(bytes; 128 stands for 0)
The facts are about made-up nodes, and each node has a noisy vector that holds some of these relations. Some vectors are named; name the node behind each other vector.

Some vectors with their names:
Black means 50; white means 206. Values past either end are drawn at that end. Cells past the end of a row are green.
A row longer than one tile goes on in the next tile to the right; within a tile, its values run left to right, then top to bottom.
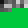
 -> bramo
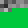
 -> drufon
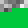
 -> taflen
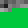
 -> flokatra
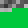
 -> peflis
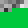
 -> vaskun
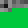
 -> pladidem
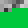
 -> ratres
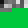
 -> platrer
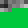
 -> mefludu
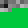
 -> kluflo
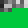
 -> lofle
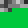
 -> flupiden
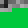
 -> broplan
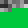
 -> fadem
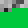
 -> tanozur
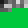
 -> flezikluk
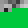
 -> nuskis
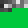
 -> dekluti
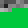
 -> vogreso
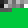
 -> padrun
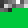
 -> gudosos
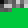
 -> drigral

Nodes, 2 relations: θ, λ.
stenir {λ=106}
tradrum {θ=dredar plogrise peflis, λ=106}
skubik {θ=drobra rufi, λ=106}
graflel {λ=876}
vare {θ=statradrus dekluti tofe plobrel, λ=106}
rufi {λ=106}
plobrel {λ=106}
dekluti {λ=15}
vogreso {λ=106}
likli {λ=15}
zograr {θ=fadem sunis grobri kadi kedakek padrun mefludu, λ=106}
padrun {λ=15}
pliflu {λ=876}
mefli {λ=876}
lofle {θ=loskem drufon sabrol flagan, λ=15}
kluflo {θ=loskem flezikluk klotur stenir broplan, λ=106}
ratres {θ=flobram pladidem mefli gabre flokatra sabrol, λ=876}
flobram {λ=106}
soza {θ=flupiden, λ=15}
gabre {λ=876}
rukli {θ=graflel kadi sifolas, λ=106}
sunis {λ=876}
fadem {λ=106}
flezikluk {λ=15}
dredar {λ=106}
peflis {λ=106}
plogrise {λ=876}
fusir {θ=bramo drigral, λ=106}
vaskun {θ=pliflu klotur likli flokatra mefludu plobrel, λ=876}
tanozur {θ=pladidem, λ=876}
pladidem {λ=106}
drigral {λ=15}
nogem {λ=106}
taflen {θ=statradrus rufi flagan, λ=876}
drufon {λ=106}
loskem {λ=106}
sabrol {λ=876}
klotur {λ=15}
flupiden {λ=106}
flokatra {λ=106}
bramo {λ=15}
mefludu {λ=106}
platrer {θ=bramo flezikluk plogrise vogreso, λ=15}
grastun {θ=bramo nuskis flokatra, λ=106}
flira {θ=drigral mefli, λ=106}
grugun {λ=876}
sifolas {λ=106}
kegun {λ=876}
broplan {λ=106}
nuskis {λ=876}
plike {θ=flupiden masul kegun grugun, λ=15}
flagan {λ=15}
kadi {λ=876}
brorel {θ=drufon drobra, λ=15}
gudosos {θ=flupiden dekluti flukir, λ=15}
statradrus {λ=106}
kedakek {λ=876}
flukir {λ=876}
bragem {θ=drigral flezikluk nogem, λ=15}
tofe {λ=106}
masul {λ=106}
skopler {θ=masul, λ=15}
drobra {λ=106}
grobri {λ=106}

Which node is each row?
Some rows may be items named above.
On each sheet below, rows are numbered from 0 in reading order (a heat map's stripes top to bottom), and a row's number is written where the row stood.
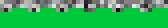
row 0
sabrol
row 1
plogrise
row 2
pliflu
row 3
klotur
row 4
flukir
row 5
masul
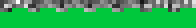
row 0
soza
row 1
statradrus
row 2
nogem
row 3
vogreso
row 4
plobrel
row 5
flezikluk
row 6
brorel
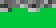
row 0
vare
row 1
tradrum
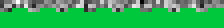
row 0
skopler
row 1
vogreso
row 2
vaskun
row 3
flagan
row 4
vaskun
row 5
bragem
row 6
plogrise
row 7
nogem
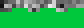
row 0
likli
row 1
vaskun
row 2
grastun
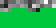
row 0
loskem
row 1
soza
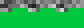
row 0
tofe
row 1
zograr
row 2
skubik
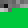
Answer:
grastun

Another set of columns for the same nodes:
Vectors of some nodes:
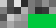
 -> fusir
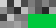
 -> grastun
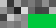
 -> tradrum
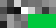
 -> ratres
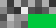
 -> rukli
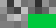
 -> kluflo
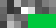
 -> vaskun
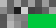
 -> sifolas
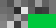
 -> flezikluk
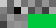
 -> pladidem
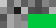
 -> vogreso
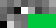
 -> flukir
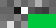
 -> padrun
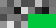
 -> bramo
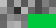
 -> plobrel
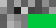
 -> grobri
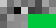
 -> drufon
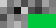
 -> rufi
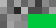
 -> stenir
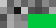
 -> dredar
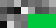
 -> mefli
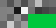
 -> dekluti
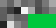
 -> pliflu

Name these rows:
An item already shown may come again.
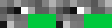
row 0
sabrol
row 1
sabrol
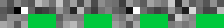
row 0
brorel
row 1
statradrus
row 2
lofle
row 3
tradrum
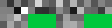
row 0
gudosos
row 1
flokatra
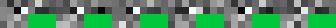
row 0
gudosos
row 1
skopler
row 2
padrun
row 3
taflen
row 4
soza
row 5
bragem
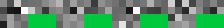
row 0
ratres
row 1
loskem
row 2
padrun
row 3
grastun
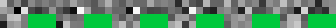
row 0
flupiden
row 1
sabrol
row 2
flagan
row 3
platrer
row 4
loskem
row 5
masul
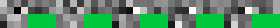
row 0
flupiden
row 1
vare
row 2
tanozur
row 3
kadi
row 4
plogrise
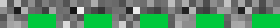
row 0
flokatra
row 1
likli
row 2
klotur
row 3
nogem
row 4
tofe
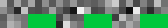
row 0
mefludu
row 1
nuskis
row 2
skubik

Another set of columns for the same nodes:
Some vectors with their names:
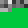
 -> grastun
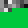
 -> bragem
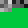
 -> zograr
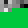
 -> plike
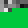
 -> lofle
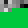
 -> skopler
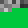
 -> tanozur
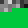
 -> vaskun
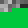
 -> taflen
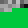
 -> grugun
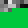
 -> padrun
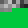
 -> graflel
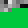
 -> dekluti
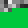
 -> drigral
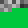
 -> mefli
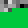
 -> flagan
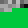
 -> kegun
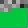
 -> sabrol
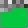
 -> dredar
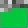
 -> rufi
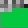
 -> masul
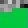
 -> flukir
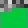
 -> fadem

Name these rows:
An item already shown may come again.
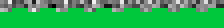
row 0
kluflo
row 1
plike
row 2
plobrel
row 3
likli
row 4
flokatra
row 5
nuskis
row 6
plogrise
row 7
pliflu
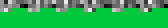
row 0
gudosos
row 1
flupiden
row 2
plobrel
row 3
lofle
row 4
vare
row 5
platrer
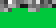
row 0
klotur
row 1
tradrum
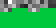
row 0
flezikluk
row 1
ratres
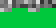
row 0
statradrus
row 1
grastun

